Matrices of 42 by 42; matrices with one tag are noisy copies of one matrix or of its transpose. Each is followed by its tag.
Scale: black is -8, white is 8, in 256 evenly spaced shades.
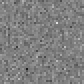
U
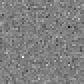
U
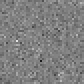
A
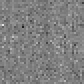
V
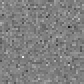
U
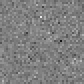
A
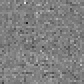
V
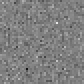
U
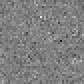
A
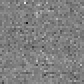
V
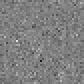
A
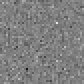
U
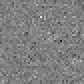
A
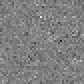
A
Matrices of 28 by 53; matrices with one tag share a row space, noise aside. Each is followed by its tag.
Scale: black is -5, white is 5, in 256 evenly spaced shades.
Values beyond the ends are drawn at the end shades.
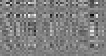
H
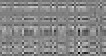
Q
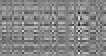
Q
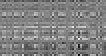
Q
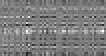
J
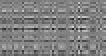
Q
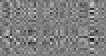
H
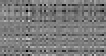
J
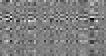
H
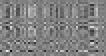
H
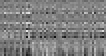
J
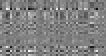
H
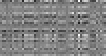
Q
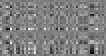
H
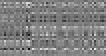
J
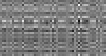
Q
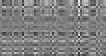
Q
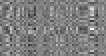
H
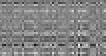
Q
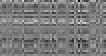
Q
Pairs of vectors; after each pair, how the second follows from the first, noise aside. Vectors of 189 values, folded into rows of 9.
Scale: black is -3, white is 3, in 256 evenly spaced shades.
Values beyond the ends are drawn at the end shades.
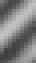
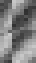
wrapped around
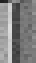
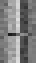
wrapped around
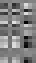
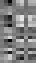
reversed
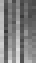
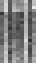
wrapped around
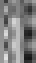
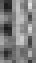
reversed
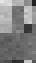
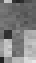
reversed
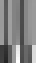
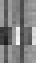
wrapped around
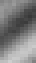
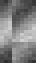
wrapped around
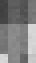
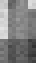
reversed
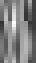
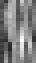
reversed
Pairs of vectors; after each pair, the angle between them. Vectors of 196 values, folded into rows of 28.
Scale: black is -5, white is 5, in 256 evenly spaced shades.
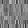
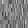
partly opposed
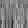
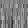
nearly parallel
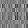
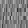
orthogonal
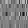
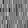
orthogonal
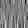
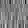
nearly parallel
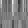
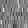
orthogonal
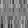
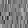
orthogonal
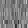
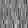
nearly opposite
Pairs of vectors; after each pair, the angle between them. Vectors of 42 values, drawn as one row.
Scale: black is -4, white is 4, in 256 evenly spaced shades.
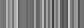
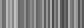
nearly parallel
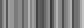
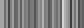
partly opposed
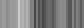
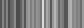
partly opposed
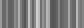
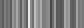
partly aligned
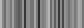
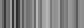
orthogonal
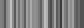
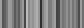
partly aligned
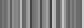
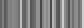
nearly parallel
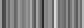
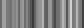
partly opposed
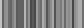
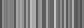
nearly opposite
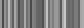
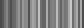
orthogonal
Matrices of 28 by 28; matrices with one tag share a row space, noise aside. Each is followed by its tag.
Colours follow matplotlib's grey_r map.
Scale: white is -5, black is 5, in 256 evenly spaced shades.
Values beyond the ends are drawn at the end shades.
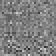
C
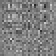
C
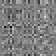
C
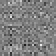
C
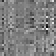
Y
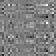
Y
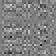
C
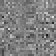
Y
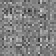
C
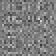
C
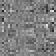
Y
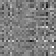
Y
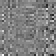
Y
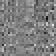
Y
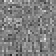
C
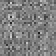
C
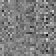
Y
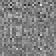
C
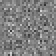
C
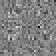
C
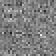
C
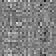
C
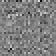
C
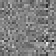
Y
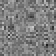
Y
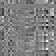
Y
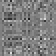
C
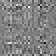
C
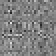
C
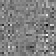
Y
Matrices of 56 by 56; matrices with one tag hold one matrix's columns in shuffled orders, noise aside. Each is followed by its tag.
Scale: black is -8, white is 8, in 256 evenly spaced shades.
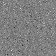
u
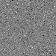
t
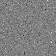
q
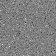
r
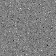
u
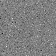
r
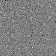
t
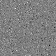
u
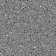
t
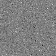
u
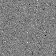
q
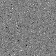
u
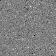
t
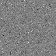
q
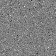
t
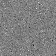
u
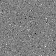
r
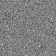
r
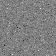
u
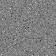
u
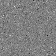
t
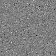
q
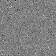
t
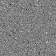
q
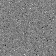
u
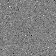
t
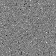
q
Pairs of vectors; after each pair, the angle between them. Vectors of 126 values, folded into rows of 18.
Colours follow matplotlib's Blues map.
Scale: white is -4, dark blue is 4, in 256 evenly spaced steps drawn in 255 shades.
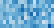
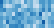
orthogonal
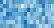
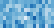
orthogonal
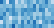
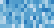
partly opposed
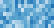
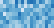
nearly parallel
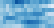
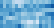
nearly opposite
